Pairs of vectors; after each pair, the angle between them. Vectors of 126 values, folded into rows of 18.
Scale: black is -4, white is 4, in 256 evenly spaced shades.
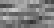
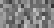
orthogonal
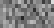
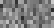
partly aligned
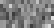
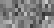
partly aligned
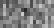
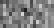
nearly parallel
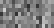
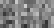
orthogonal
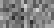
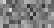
orthogonal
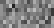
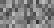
partly aligned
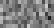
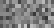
partly opposed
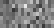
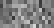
partly aligned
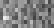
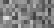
nearly parallel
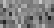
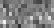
nearly opposite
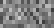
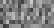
orthogonal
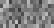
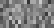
nearly opposite
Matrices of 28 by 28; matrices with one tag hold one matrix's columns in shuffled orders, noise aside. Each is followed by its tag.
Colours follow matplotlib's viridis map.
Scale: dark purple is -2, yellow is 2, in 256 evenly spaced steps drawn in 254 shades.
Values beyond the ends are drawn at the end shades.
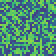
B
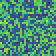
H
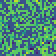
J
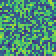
J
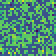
B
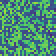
J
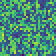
J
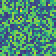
H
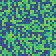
J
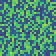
J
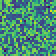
H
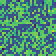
H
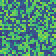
J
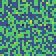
H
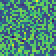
J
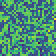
B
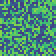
H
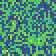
B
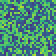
B
